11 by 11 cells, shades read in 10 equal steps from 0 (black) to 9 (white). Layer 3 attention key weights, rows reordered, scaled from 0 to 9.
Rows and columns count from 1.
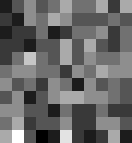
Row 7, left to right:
5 3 4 2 5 4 1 5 3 4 3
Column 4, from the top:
3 4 4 3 4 4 2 3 3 3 0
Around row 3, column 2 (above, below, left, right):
1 2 1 2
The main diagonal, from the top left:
1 1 2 3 3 2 1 5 4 5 1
